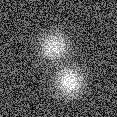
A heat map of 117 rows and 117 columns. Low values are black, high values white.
There are two bumps. No single row or column stands out from its neighbours. Overall the values sit about 30% of the way up the scale. There is no overall slope. There are no regular stripes. The halves do not mirror each other.
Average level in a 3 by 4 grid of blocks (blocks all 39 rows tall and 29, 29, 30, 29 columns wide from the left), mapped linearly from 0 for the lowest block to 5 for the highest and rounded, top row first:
0110
0550
0150
